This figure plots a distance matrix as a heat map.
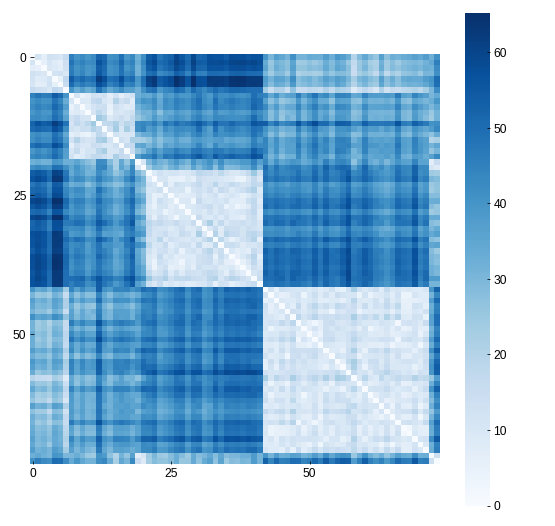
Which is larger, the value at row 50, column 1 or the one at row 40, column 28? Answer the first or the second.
the first
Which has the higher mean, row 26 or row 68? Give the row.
26
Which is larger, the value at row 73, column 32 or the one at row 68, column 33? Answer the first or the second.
the second
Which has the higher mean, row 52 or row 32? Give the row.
32
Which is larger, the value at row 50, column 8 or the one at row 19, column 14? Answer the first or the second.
the first
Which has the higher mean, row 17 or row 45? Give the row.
17
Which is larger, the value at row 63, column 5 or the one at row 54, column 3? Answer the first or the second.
the first
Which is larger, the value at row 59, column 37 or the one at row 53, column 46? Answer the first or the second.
the first
